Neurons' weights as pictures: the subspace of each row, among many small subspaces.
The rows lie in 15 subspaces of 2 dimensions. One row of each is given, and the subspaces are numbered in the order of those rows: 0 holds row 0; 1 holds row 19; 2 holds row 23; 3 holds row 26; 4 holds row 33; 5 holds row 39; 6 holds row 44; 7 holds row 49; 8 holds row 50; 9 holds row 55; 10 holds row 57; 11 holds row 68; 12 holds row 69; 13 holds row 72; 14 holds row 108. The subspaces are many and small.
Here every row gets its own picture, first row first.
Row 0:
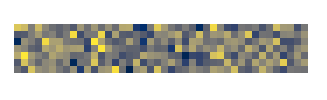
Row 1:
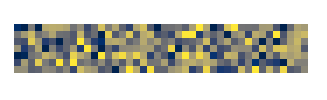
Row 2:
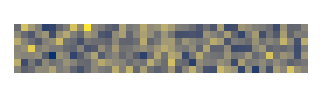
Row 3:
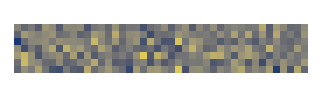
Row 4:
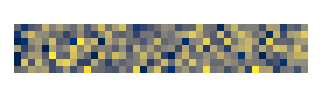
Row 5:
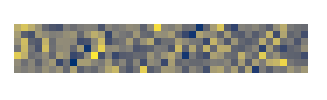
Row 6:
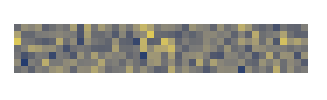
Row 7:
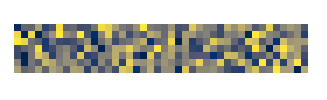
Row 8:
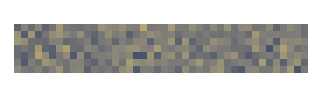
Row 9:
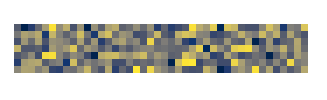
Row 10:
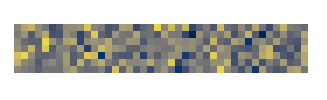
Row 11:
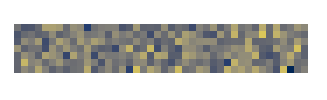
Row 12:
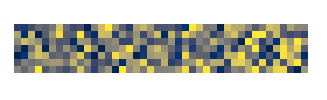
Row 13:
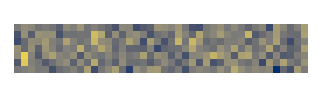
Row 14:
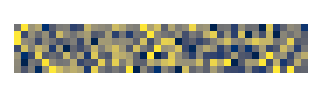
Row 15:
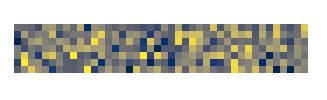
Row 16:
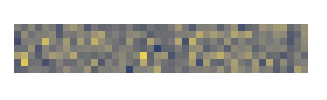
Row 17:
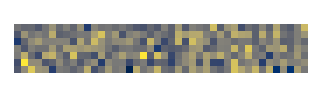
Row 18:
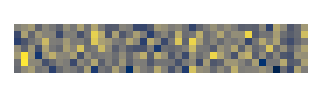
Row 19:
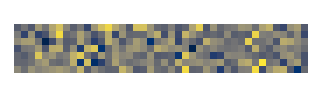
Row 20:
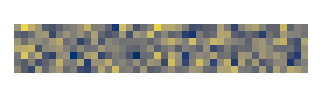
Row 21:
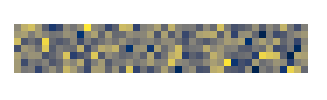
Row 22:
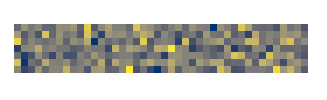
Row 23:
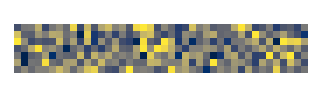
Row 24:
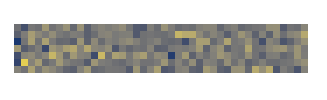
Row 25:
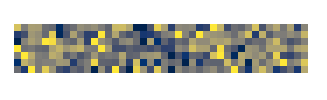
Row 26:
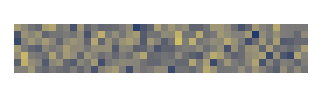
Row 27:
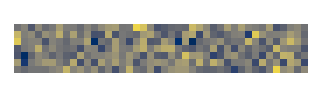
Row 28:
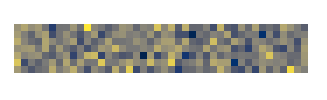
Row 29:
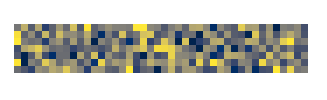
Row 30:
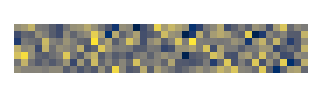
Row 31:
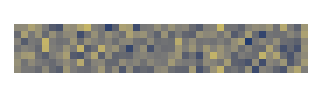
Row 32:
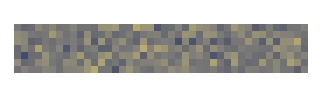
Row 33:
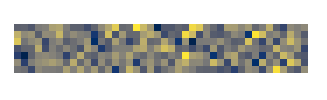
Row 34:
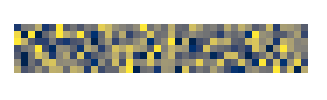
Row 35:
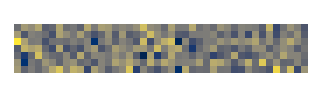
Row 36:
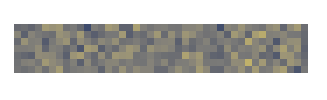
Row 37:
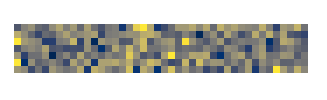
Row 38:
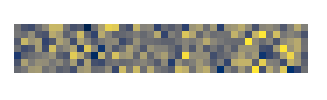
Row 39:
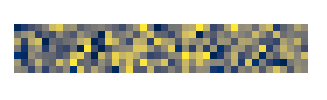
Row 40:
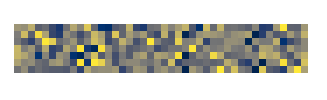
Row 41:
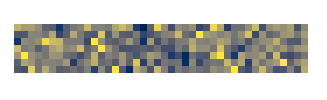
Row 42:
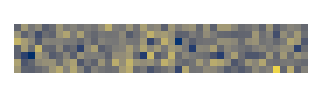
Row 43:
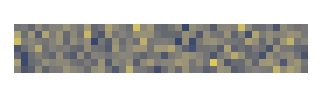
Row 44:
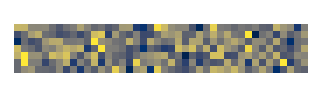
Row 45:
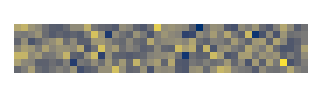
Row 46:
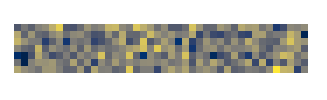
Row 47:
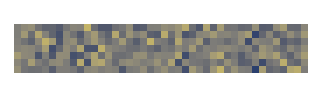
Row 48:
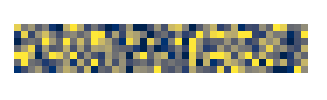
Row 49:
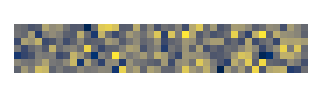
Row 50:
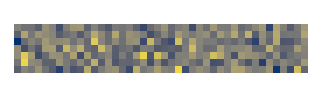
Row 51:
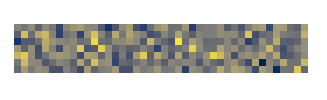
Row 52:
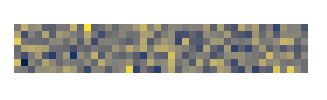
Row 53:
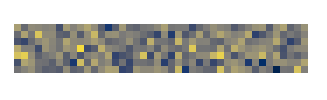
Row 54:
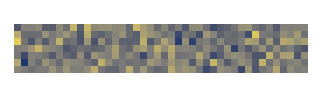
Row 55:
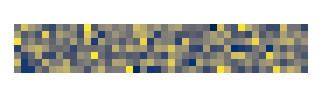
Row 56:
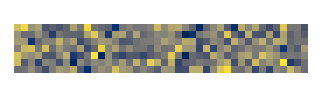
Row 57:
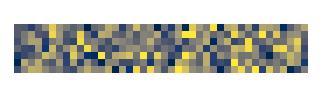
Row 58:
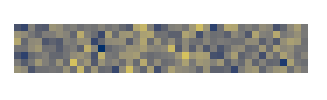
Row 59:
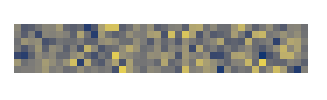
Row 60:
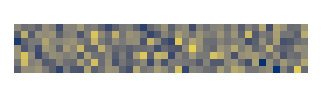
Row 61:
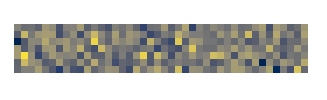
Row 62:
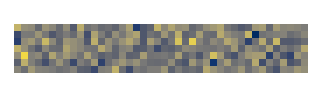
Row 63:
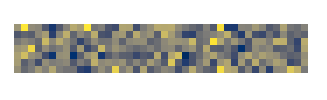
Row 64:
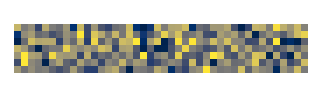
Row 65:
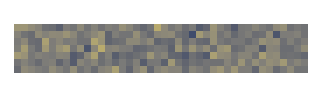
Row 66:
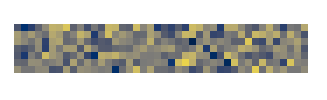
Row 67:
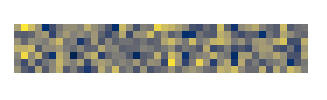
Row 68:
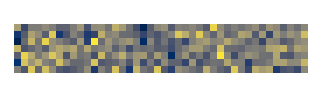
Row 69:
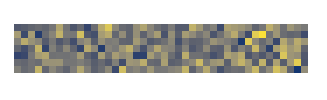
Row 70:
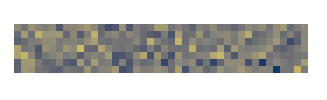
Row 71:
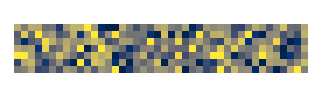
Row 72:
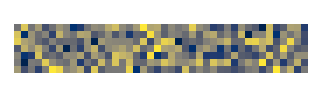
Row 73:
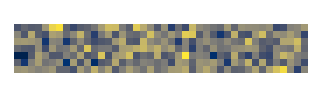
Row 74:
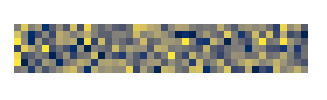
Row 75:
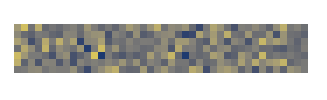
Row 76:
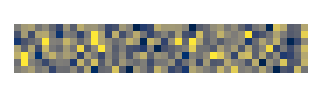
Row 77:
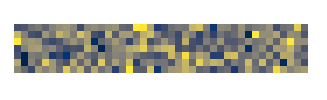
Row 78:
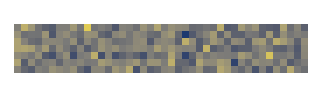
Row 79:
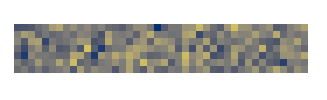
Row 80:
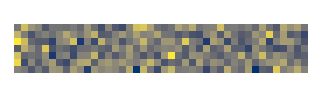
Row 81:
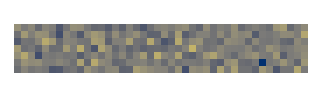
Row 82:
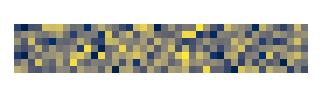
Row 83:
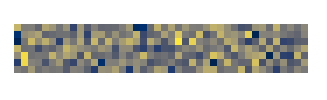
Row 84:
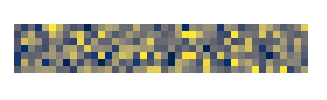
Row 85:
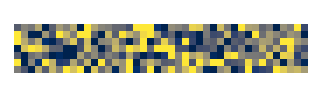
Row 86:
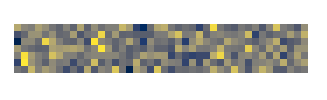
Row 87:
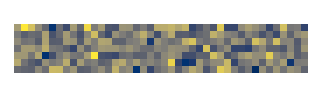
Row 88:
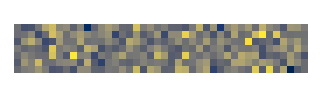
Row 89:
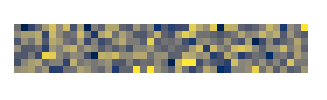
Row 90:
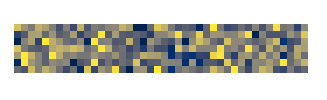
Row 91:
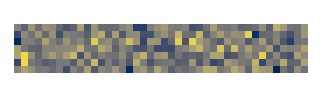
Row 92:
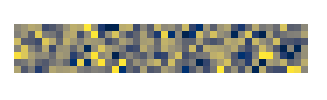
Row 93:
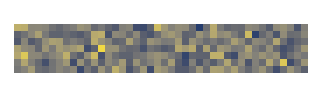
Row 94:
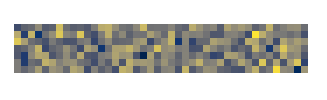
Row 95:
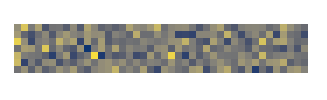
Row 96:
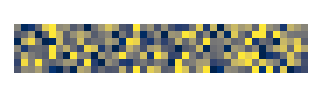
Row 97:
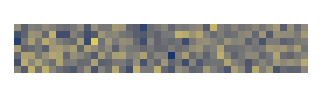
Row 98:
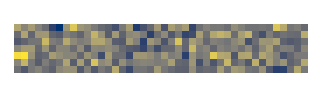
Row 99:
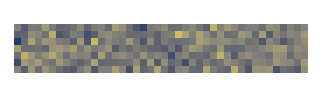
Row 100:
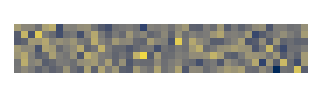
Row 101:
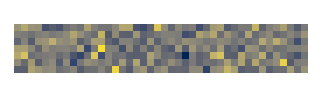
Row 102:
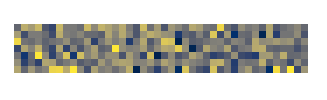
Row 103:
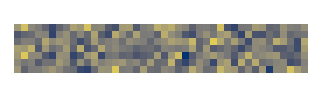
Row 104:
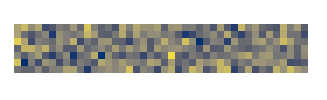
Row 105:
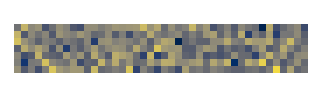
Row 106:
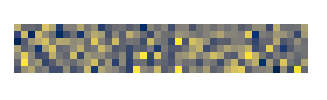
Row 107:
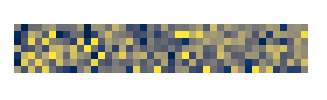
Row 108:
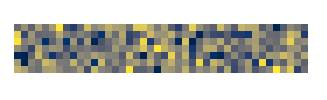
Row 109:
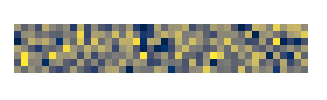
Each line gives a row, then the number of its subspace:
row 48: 14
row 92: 7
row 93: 6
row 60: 8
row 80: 5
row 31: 13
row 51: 8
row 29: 4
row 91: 4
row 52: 4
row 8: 12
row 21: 13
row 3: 8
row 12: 12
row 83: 3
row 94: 12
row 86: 0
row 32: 2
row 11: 13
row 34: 12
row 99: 11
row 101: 11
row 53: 7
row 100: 12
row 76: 10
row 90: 0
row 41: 11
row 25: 11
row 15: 10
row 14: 13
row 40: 1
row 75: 0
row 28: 10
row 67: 2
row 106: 12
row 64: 2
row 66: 9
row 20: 2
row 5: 5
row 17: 10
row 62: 3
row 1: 0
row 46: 14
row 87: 9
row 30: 4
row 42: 7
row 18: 10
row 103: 3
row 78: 4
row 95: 0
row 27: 4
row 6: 2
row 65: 5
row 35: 8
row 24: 0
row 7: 12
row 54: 3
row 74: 0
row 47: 1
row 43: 9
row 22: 9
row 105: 13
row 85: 6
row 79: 5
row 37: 5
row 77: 6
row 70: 7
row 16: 14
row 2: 3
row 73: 14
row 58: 0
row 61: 8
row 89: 9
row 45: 6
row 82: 11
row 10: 10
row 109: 2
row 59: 7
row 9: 9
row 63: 3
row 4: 5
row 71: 7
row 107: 11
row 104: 6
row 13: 10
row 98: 14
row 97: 11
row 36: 13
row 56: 6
